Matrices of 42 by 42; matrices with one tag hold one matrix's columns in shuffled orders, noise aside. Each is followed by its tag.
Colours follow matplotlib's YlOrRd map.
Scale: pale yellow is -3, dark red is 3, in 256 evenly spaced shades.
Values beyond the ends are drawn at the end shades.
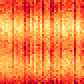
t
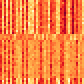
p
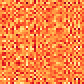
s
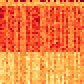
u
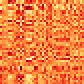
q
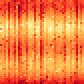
t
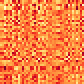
q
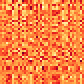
q
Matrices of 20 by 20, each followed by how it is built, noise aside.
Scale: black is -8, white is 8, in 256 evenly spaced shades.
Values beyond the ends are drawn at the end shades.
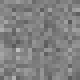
low rank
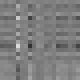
low rank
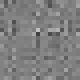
low rank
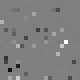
sparse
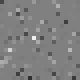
sparse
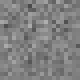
low rank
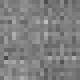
low rank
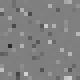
sparse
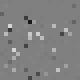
sparse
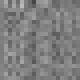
low rank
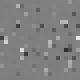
sparse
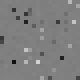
sparse
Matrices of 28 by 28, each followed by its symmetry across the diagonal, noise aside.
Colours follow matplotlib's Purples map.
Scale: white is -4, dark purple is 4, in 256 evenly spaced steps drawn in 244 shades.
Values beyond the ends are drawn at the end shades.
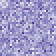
symmetric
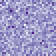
symmetric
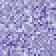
symmetric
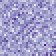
symmetric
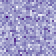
antisymmetric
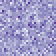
antisymmetric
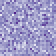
antisymmetric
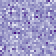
antisymmetric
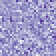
antisymmetric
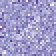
symmetric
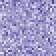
antisymmetric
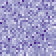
symmetric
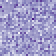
antisymmetric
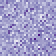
symmetric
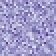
antisymmetric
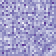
symmetric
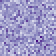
symmetric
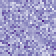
antisymmetric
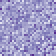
symmetric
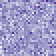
antisymmetric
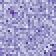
symmetric
